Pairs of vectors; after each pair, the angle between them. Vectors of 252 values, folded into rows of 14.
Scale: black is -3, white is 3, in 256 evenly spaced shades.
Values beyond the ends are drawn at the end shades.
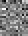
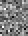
partly aligned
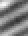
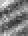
nearly parallel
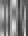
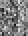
partly opposed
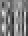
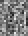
partly aligned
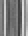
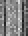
nearly opposite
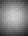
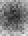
nearly opposite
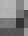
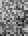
partly aligned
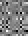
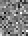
partly opposed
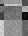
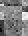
nearly opposite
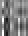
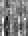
nearly parallel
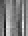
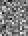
orthogonal
